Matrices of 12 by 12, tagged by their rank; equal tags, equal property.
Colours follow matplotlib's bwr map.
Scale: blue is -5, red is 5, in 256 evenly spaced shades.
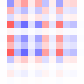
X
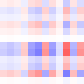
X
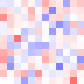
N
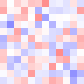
N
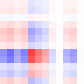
X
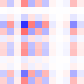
X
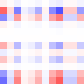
X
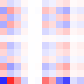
X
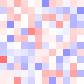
N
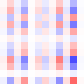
X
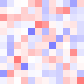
N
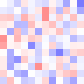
N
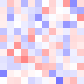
N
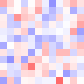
N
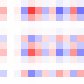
X
